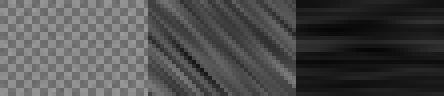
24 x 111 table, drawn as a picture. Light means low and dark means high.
It is made of 1 by 3 panels. Panel 1,1: middling, checkered. Panel 1,2: high, slanting down to the right. Panel 1,3: very high, streaked across, faint in contrast.
